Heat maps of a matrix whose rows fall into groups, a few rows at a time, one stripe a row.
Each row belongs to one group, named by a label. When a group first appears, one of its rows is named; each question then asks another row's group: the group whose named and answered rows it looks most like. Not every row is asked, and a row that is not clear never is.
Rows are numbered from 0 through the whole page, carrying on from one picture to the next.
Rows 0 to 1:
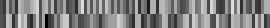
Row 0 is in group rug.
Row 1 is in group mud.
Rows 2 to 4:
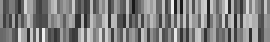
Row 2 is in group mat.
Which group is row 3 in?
mat
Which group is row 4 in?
rug
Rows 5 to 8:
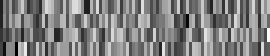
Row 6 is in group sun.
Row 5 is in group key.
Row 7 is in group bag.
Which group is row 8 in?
mud
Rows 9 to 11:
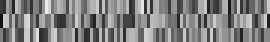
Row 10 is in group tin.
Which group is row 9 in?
key
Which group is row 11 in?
mat
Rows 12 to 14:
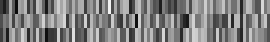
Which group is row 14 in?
mud
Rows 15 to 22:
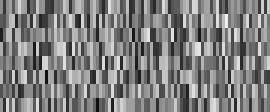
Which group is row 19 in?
key
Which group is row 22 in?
rug
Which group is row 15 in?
mud
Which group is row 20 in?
tin
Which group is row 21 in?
sun
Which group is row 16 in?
mat
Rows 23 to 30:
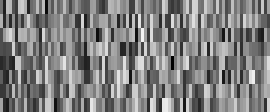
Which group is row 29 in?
bag
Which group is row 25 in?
rug
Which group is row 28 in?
key
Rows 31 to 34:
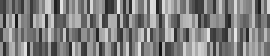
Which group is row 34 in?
mud
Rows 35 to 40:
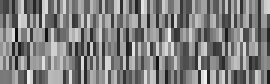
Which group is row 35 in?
key
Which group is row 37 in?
tin
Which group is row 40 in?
mat
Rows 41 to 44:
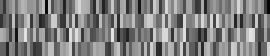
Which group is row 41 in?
tin
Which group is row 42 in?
mat
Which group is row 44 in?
bag
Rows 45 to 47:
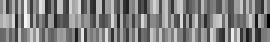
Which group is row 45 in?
tin
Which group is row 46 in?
tin
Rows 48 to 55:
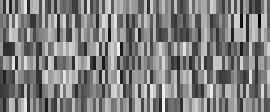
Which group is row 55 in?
mud
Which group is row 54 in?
bag
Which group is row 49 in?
sun
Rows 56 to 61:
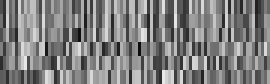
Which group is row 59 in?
tin
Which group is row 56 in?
rug
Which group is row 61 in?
bag
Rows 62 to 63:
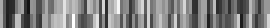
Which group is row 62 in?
key
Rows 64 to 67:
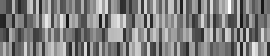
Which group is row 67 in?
sun
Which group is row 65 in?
key
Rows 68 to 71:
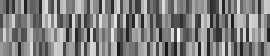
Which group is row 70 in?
sun
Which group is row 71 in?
mat
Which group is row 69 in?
sun
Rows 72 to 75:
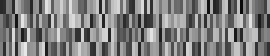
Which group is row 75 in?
tin
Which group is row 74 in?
mat
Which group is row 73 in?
tin
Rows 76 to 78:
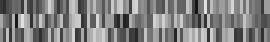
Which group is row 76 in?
bag
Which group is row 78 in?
mat
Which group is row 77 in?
tin
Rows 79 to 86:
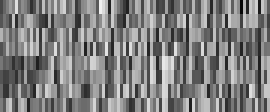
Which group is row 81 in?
rug
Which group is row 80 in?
mat
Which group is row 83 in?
bag
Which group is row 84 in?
bag
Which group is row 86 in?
mud
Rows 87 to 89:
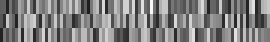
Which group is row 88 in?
rug
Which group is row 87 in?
key
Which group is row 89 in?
sun
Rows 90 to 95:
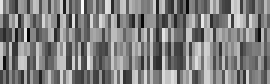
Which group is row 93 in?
mud
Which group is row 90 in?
rug
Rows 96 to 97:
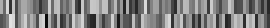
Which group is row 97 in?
tin
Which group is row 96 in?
mat
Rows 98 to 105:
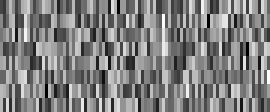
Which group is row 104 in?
tin
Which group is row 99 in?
mat
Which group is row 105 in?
rug
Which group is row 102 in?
sun
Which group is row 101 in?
key
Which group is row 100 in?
tin
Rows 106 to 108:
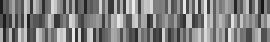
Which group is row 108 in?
mud
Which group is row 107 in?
bag
